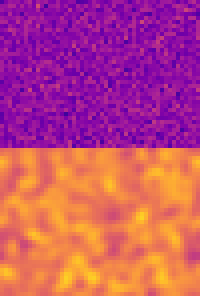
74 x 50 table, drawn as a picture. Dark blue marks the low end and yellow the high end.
It is made of 2 by 1 panels. Panel 1,1: low, fine-grained. Panel 2,1: high, blotchy.
